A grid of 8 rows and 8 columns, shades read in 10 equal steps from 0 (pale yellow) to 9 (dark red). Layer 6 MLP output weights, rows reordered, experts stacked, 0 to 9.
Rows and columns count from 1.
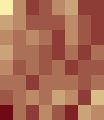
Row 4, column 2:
5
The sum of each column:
34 39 45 43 43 40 48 43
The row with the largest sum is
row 8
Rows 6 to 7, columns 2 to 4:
5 7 5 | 5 4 5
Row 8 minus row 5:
5 -1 2 -2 1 1 -3 -2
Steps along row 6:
same up down same same up down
